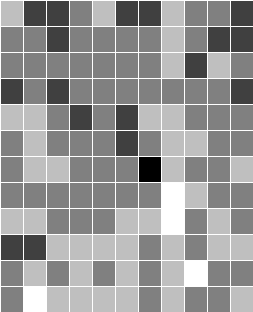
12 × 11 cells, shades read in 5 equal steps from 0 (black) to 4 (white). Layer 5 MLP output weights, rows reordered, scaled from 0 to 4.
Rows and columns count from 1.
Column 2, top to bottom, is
1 2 2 2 3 3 3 2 3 1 3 4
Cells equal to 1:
17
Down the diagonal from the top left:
3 2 2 2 2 1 0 4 2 3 2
